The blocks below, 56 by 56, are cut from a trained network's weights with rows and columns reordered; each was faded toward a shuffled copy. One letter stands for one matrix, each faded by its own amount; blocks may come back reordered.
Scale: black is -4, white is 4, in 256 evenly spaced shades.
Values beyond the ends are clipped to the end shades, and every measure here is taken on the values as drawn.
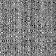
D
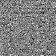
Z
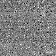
Z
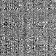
D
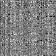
D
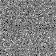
Z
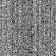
D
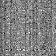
D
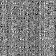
D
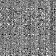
D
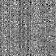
D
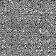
Z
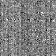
D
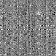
D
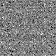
Z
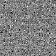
Z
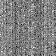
D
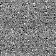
Z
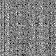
D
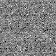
Z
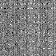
D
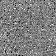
Z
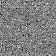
Z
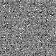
Z
